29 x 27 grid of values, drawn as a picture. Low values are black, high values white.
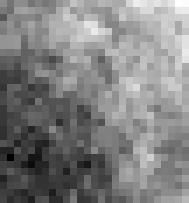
The texture is blotchy. There are no regular stripes. The ninth with the highest average is the top right. The field climbs toward the top right. Overall the values sit about 50% of the way up the scale.
